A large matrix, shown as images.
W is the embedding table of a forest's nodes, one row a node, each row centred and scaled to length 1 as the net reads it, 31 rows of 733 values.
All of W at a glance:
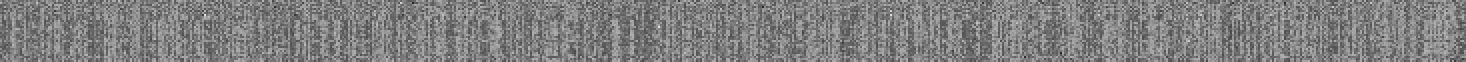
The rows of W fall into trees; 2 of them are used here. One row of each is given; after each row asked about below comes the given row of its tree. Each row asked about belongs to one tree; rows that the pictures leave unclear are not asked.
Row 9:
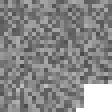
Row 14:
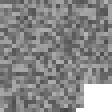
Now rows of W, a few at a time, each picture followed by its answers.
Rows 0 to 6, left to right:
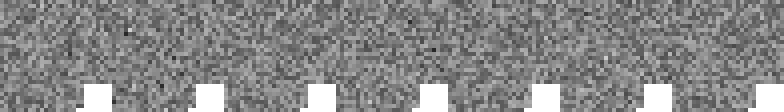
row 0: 14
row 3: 9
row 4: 14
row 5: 9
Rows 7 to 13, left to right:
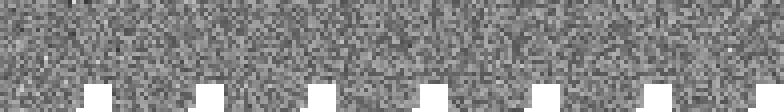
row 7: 9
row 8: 9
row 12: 14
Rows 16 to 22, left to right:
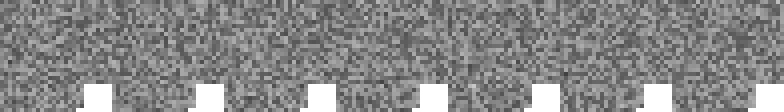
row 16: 14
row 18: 14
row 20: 9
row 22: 14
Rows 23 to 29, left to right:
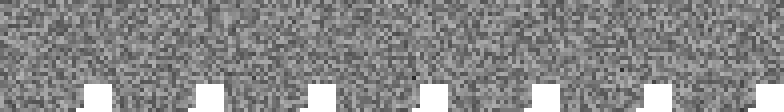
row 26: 14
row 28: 9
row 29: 14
